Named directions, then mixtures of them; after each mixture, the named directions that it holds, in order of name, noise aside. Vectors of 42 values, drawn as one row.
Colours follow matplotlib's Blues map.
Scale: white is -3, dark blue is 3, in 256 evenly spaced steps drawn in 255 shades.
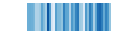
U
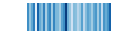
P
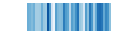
U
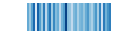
P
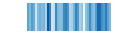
P, U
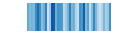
U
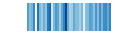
P, U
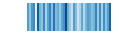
P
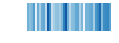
P, U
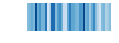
P, U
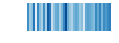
P, U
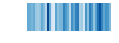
U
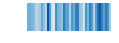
U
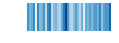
P, U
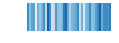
P, U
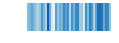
U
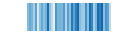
P, U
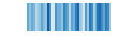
U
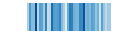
P, U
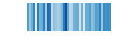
P, U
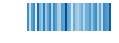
P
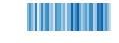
P, U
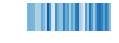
U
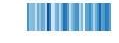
P, U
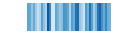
U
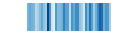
U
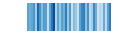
P, U
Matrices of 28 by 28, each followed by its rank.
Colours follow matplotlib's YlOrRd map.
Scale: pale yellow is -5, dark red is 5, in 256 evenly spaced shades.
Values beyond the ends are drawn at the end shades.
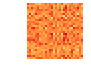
five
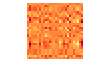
three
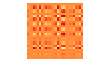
one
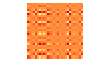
one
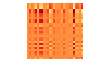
one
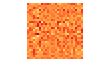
five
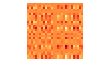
two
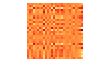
two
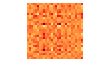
three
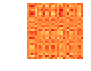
three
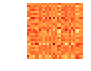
three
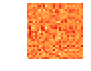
five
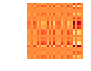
one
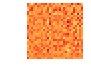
five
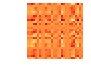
two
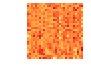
five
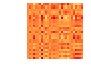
two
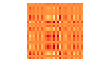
one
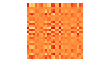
two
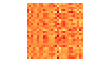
three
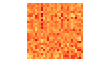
five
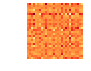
three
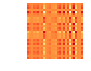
one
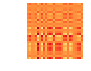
one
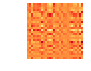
two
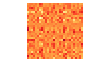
five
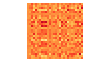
three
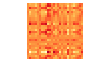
two
